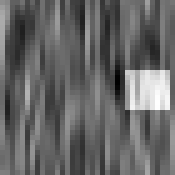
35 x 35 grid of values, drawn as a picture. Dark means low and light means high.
Values change most from cell to cell in the middle right. The middle right is the ninth with the highest average. An odd patch, higher than its surroundings, sits in the middle right. Streaks run downward. Most values sit low, with a long tail of high ones.
